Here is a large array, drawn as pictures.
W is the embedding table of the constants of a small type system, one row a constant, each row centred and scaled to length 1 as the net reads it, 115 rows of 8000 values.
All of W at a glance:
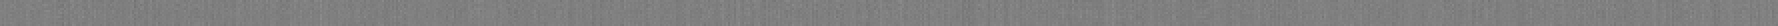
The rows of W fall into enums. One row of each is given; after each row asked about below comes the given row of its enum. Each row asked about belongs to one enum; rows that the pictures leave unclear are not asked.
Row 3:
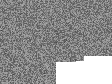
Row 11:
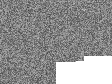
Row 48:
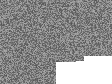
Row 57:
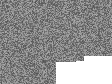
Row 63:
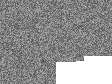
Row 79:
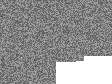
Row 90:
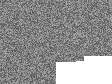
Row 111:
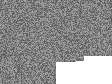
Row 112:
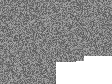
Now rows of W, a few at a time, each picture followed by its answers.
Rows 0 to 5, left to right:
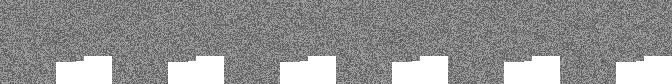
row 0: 3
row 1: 112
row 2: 48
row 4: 79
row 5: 63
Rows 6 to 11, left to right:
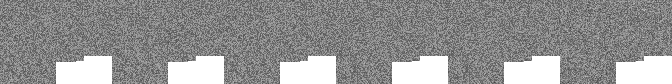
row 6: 112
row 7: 3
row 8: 112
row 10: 111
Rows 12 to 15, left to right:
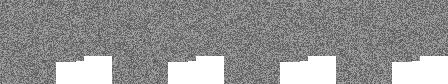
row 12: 57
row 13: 63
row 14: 48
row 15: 3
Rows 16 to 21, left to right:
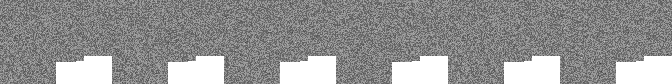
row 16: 112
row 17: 3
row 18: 79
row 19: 48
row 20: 112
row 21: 79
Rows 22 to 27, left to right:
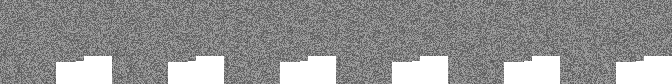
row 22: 111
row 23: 111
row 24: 79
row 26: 57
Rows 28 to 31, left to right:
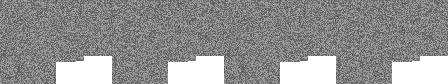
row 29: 79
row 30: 111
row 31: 79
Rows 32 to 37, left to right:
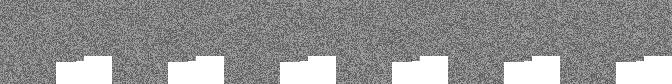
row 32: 112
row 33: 3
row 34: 48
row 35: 3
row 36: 90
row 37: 90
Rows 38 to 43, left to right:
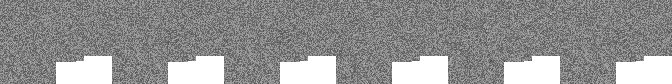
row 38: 112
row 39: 3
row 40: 3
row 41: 111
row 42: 63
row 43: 3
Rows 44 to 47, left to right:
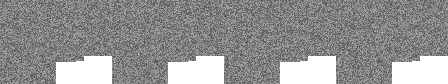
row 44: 90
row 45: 57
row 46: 79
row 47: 63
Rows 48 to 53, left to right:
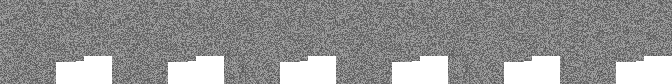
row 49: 48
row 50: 111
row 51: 48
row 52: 111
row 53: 79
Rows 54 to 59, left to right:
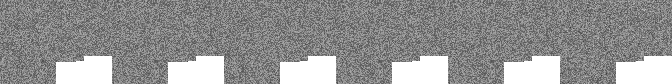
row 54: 63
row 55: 57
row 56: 111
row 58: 57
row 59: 11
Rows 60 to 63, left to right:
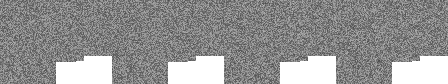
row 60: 112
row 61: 111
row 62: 90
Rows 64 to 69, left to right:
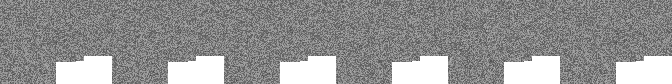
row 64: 3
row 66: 79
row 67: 57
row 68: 63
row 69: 3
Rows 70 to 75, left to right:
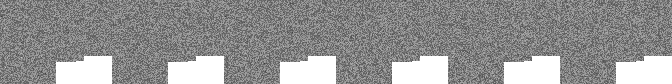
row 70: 79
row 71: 48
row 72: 79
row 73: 112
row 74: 90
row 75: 57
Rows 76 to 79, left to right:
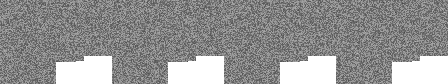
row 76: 48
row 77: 57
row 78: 48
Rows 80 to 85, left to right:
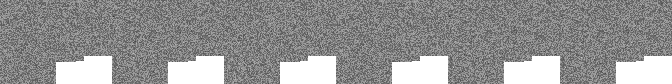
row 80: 48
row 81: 79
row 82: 112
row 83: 48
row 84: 79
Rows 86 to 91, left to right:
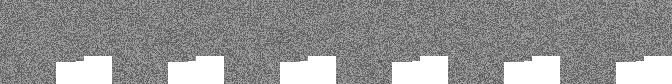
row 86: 111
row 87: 3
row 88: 3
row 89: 57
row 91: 48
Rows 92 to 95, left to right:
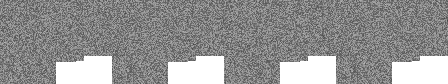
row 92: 112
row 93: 111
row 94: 57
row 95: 111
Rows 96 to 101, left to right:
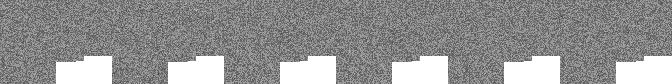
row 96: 79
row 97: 11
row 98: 3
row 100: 111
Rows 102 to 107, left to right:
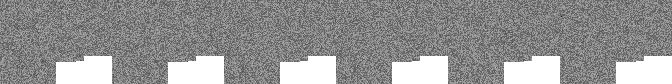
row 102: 63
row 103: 57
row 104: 111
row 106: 3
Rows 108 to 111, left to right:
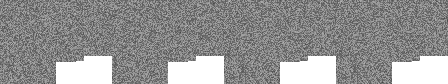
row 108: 112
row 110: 111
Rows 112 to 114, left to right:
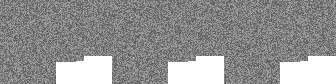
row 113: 79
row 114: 57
